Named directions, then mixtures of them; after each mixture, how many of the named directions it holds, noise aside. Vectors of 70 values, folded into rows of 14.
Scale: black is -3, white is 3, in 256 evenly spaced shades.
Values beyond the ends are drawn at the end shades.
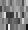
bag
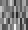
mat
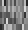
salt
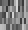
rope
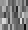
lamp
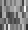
two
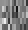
two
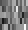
one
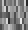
two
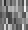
three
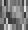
two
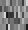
one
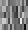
one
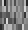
one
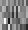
three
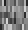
one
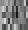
two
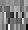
two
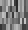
one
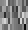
one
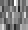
three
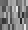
one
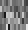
one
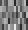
two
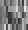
three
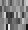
one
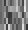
three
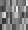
three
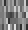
three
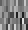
three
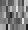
two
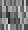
three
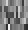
two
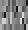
two
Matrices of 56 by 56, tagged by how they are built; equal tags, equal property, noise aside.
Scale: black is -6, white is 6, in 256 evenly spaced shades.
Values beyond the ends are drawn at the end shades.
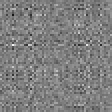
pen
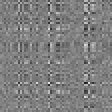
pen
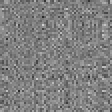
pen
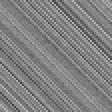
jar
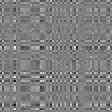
pen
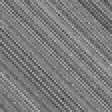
jar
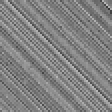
jar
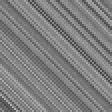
jar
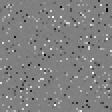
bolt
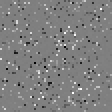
bolt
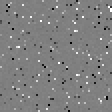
bolt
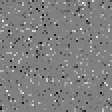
bolt
